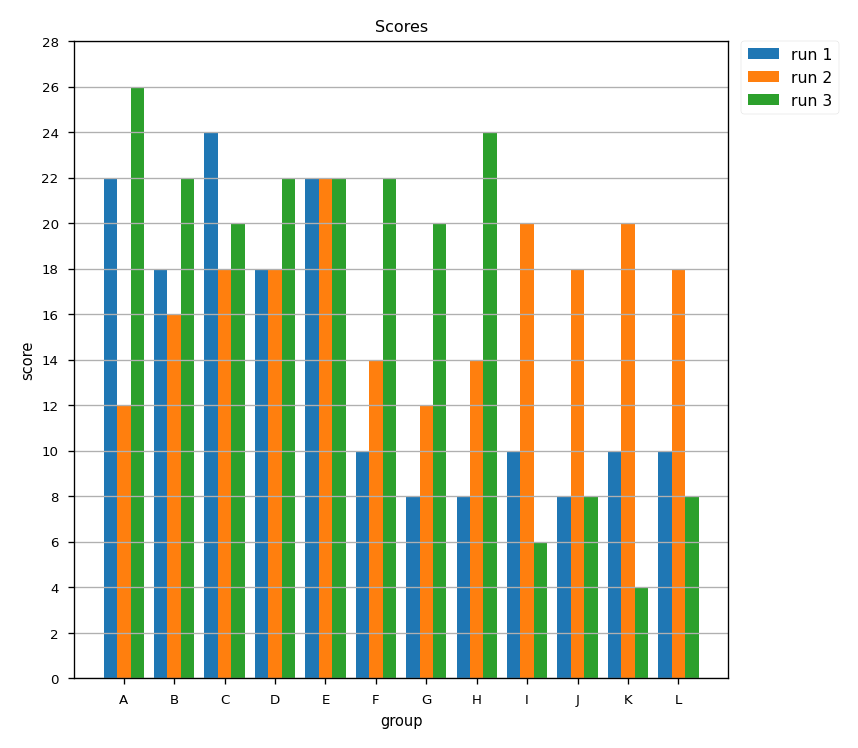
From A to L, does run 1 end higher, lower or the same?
lower
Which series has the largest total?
run 3
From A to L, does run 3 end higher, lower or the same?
lower
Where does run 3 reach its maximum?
A
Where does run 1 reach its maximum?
C
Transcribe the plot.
Title: Scores
x-axis: group, ticks A B C D E F G H I J K L
y-axis: score, ticks 0 2 4 6 8 10 12 14 16 18 20 22 24 26 28
Legend: run 1, run 2, run 3
Values:
run 1: 22 18 24 18 22 10 8 8 10 8 10 10
run 2: 12 16 18 18 22 14 12 14 20 18 20 18
run 3: 26 22 20 22 22 22 20 24 6 8 4 8
